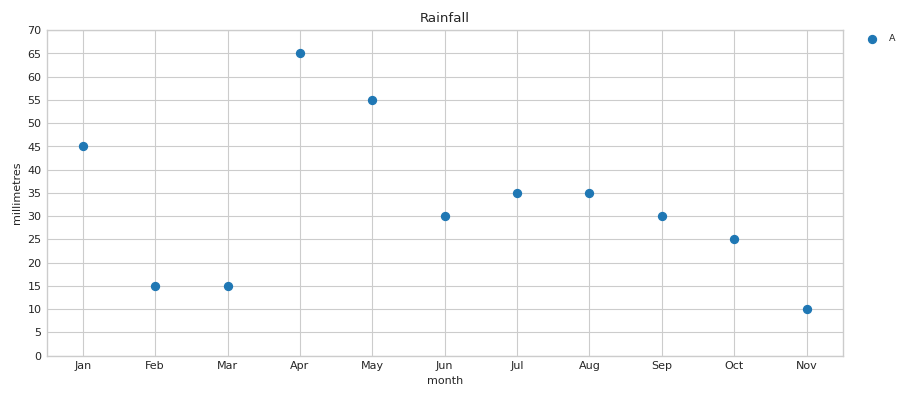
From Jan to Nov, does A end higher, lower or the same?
lower
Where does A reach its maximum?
Apr
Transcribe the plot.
Title: Rainfall
x-axis: month, ticks Jan Feb Mar Apr May Jun Jul Aug Sep Oct Nov
y-axis: millimetres, ticks 0 5 10 15 20 25 30 35 40 45 50 55 60 65 70
Legend: A
Values:
A: 45 15 15 65 55 30 35 35 30 25 10
